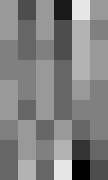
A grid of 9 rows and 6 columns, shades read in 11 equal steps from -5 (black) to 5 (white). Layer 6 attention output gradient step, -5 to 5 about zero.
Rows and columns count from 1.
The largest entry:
4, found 2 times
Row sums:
1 1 0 3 2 0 0 -2 -3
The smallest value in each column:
-1 -2 -1 -4 -5 -2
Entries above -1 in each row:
4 4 4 5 5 4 4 3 2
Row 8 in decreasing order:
2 1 0 -1 -1 -3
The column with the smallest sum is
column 4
